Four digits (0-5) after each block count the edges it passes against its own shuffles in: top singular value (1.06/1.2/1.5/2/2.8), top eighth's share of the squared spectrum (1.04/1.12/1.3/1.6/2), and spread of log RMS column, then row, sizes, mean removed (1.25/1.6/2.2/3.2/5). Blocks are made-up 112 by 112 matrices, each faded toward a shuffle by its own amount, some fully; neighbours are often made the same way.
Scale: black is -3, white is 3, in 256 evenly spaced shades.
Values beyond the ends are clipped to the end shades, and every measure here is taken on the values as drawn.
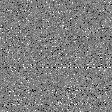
2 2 1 2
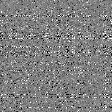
2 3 2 4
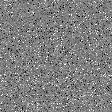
0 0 0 1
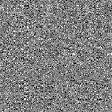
4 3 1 2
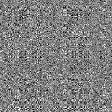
4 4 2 3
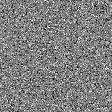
3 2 0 0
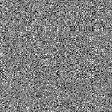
4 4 2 2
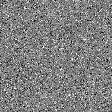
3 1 0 0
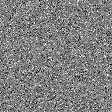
0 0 0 0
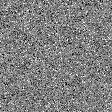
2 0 0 0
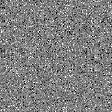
4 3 2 1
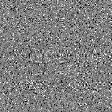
4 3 1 2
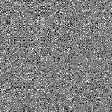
4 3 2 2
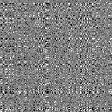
5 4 3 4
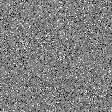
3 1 0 0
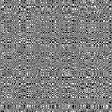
5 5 4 4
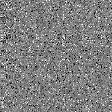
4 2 1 1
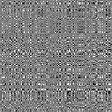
5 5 4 4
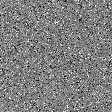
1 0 0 0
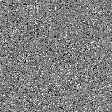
3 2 1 1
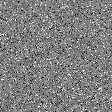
1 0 0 0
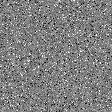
0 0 0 0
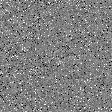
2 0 0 0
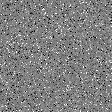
0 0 0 0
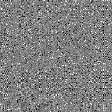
4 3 2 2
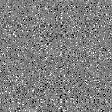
4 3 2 2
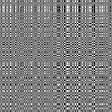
5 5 5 5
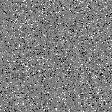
3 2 1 0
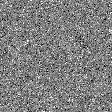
0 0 1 0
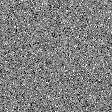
0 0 0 0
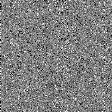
1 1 3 0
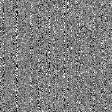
2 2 4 0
